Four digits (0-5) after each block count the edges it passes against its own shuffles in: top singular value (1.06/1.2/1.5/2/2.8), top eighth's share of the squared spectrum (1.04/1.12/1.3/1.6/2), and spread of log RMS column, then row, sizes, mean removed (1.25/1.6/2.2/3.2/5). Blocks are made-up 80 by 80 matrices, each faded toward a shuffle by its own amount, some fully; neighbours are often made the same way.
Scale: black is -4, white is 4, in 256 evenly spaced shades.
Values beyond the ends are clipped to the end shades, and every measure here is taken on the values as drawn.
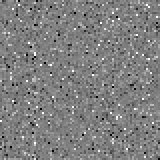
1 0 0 0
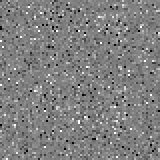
2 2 0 0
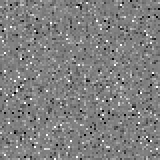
0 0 0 0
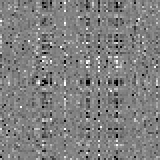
5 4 3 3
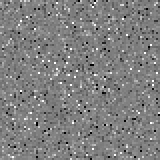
1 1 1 0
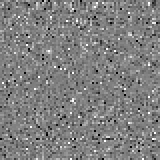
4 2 1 1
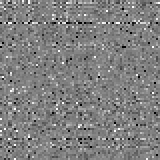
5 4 2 2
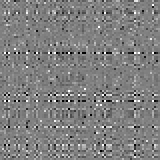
5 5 3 3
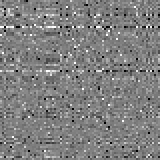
5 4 2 3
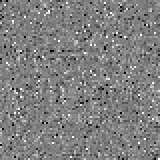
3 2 0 0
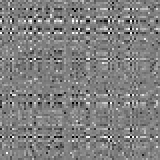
5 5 3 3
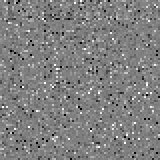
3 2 0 0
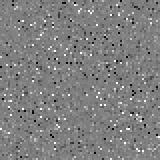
0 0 0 0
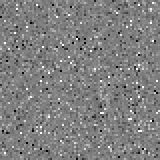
1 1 0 0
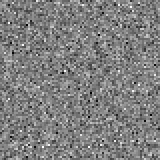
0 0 0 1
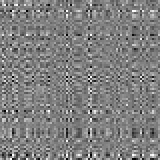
5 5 4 4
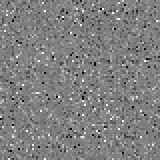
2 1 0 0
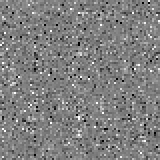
3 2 1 1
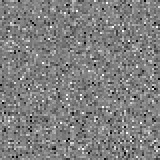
3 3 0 1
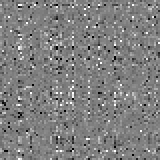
4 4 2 2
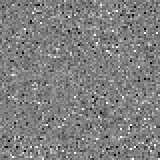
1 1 0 2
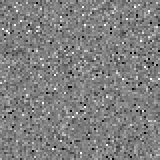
0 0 0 0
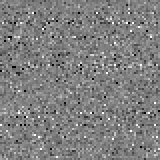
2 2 0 2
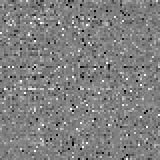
3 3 1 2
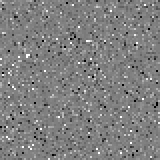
0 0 0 0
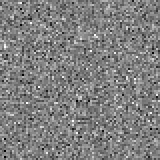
0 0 0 0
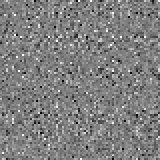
4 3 2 2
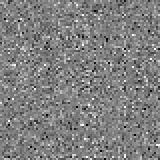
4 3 1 2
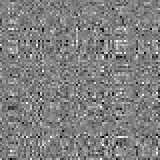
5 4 3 3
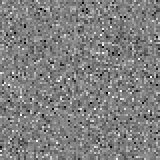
3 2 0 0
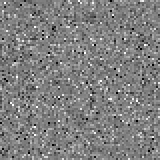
2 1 0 0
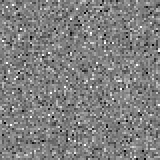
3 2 0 0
